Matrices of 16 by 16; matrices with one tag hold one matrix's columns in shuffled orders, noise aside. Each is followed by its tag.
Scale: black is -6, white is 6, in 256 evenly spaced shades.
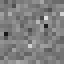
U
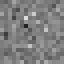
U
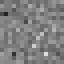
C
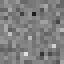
C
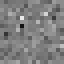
U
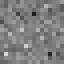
C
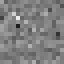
U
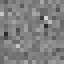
U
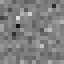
U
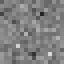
C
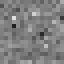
U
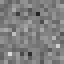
C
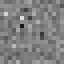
U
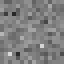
C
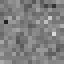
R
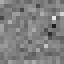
U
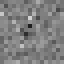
U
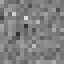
U
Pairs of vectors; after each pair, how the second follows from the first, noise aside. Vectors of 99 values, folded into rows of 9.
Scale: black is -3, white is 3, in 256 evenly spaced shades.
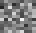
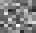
wrapped around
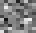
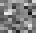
reversed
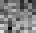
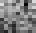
reversed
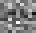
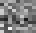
wrapped around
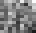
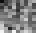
reversed
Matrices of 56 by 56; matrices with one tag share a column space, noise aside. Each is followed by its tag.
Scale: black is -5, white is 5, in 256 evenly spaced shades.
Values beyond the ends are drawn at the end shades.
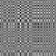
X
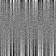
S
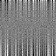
S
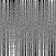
S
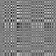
X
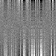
S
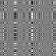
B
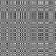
B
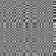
X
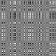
B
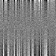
S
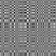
X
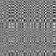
X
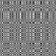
B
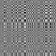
X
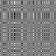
B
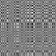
X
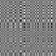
X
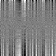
S
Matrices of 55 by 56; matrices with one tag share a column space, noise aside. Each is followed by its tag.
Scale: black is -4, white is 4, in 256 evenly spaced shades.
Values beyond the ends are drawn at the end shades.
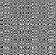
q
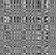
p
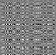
q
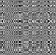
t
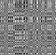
p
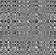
t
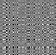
q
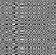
q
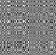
t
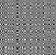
q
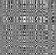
p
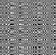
q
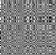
p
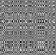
t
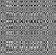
t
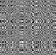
t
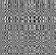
p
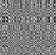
p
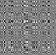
t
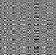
q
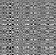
q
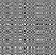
q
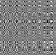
t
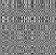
p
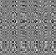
t
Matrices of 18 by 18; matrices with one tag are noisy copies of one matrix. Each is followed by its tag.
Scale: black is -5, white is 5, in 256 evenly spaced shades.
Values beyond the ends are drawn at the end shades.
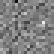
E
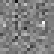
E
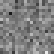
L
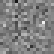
E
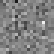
E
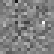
E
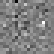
E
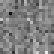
L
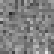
L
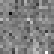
L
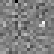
E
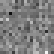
L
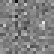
E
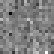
L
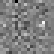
E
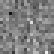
L
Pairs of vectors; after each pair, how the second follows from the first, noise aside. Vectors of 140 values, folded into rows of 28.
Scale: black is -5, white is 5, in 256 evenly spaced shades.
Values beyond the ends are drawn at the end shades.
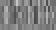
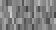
shuffled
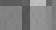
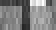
scaled up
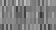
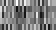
scaled up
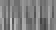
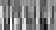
scaled up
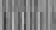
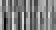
scaled up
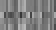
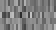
sign-scrambled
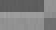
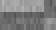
negated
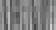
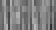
negated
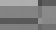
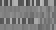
sign-scrambled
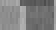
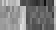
scaled up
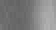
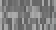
shuffled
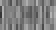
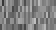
shuffled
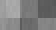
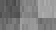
negated
